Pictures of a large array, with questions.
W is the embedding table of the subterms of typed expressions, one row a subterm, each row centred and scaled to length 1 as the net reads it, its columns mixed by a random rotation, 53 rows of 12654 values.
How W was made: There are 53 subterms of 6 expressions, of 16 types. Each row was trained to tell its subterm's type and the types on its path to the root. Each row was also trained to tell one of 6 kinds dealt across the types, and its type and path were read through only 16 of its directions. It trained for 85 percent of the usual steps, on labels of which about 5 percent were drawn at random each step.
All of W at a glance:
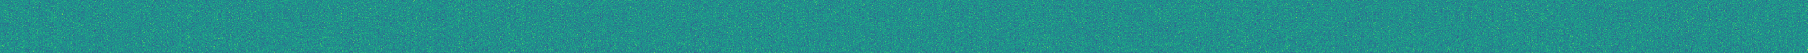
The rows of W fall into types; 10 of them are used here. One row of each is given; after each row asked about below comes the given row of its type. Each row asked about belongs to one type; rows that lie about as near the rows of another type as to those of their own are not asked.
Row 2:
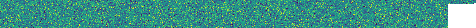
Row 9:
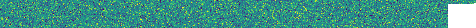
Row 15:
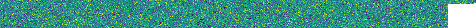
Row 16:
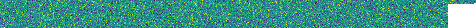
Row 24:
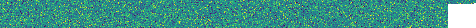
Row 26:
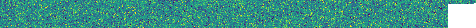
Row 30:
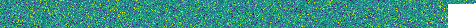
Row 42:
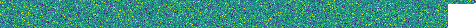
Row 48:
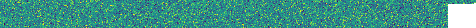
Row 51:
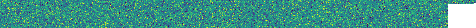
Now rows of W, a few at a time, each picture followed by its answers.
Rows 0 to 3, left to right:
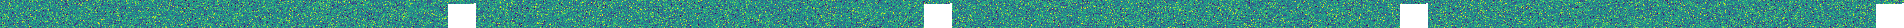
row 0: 26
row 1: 24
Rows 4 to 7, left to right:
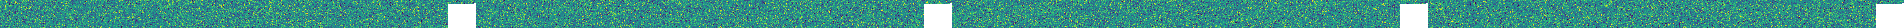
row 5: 15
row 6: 15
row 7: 51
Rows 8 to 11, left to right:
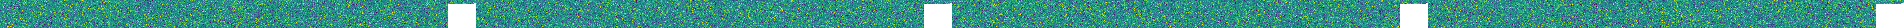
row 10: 30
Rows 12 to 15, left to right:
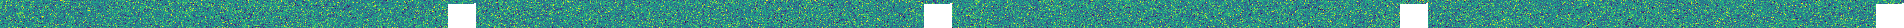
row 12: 2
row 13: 42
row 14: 42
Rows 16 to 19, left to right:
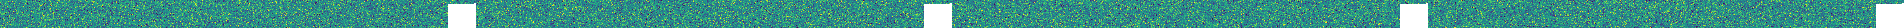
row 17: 42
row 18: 51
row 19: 2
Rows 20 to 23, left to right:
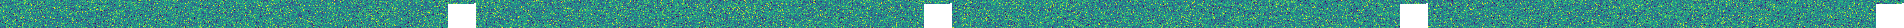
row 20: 42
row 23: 26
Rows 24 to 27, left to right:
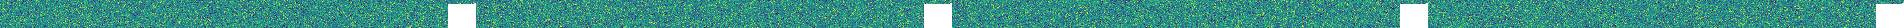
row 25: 30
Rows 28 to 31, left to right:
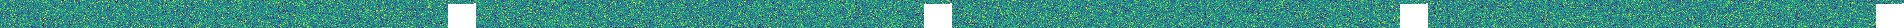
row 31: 26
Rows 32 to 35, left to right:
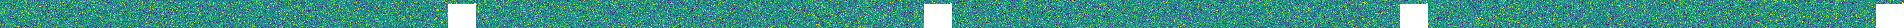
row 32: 42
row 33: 51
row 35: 24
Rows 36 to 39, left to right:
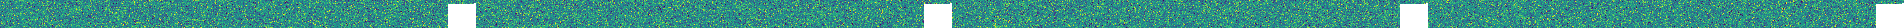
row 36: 15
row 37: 51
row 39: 48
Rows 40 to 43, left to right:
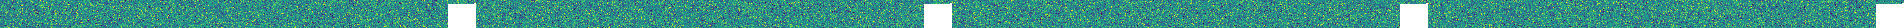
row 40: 30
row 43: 2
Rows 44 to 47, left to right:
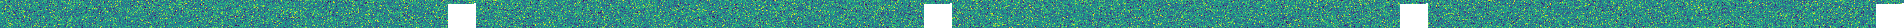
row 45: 16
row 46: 48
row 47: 26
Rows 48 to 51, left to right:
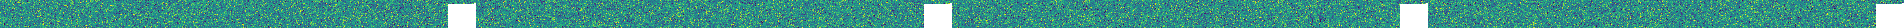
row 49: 15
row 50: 15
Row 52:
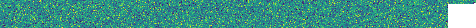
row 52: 30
